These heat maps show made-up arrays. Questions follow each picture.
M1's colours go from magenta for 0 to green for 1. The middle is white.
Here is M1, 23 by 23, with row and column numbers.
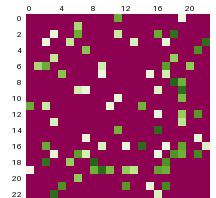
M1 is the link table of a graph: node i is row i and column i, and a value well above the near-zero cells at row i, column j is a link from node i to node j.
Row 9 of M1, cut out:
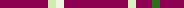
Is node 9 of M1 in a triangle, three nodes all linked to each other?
yes
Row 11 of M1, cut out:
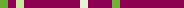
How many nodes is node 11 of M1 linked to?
4
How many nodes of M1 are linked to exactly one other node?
2
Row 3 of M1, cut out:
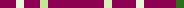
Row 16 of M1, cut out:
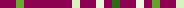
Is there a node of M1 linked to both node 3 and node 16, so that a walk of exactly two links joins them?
yes
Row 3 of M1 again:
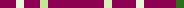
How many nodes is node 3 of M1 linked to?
5
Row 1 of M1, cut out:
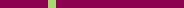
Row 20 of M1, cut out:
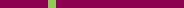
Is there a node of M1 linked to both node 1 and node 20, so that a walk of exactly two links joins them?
yes
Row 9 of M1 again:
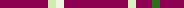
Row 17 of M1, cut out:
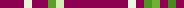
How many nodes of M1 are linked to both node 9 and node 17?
4
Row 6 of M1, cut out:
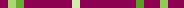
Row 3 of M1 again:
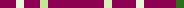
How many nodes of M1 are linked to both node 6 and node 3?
2
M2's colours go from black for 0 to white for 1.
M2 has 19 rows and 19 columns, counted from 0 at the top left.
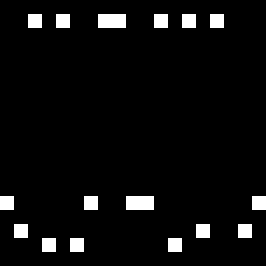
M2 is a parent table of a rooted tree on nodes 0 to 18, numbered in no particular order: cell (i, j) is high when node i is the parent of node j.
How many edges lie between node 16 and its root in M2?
0
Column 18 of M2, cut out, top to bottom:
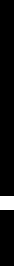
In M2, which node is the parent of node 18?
14
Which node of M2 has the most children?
1
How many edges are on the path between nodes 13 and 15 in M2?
2
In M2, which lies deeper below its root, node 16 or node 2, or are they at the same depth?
node 2
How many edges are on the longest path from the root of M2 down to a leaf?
2
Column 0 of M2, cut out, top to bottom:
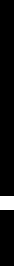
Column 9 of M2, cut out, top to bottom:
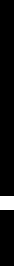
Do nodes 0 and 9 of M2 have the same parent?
yes
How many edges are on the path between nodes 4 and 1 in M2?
1
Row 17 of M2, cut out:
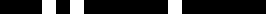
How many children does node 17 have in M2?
3
